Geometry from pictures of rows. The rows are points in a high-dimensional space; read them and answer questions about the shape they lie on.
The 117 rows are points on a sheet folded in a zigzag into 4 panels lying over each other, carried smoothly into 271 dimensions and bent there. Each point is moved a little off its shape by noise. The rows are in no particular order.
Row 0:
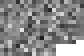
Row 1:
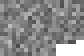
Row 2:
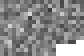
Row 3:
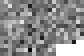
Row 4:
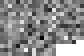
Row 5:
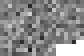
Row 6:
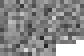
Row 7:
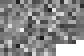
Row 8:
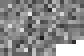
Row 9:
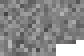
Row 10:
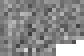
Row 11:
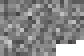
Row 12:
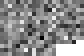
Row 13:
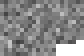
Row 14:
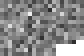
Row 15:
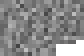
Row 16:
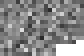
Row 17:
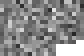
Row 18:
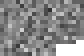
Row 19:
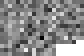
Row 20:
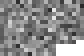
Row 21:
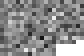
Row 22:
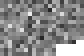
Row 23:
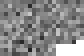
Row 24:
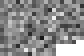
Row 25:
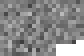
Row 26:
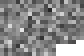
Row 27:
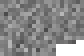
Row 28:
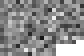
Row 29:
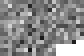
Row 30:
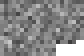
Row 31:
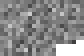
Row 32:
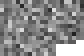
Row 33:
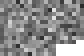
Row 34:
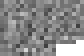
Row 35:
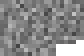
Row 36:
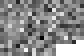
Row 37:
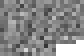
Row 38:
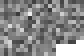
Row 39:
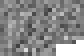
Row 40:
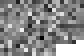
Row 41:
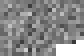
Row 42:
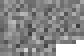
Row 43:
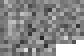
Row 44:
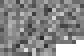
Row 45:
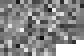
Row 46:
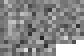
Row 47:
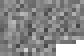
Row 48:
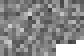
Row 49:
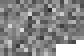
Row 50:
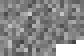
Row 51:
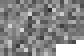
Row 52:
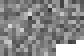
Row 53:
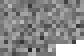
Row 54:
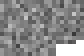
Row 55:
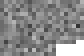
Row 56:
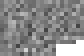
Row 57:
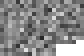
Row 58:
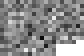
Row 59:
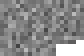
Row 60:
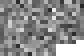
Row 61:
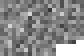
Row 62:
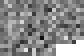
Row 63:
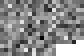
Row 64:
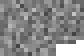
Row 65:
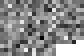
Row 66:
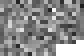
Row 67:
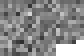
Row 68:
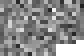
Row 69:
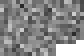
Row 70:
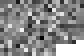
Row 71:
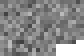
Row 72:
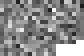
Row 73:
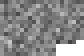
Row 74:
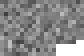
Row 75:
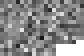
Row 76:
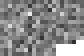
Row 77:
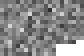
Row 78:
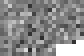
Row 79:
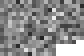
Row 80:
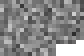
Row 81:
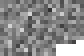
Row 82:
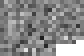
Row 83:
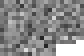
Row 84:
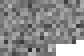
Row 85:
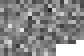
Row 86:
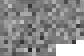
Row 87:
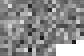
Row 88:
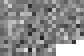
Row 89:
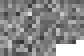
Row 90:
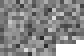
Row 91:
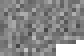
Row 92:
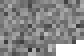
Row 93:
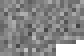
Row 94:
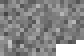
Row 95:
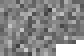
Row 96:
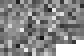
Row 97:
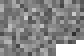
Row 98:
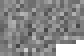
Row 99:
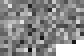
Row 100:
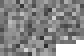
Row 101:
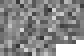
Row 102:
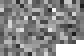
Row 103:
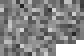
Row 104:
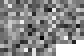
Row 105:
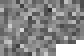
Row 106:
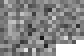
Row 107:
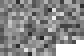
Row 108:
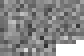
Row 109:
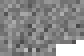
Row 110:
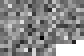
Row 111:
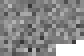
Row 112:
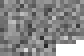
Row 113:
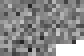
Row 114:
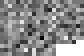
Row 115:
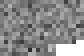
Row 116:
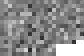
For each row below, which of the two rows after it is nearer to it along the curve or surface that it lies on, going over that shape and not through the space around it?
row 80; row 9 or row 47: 47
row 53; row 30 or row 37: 30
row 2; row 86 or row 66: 86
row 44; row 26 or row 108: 108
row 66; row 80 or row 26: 80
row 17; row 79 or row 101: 79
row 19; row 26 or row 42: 26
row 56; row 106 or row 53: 106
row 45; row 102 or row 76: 76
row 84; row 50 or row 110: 50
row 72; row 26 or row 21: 21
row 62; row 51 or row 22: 51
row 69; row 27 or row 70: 27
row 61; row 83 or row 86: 86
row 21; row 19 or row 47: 47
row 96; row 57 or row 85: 85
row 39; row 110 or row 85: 85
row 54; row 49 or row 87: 49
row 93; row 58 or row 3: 58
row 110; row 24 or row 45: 45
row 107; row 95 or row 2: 95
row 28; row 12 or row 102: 102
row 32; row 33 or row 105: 33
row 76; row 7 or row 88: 7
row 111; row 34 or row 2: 2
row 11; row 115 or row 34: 115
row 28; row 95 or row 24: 24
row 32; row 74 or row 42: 42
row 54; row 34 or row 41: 34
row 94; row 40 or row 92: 92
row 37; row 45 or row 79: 79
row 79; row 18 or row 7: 18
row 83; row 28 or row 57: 28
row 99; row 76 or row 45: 76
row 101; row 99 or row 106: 106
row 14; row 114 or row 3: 3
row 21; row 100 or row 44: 100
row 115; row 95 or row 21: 95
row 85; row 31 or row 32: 31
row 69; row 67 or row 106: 106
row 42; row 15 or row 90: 15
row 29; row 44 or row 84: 84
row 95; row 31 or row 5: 31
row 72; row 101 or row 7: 101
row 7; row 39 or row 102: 39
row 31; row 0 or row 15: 0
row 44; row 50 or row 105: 105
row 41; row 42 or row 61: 61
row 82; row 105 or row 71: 105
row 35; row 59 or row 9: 59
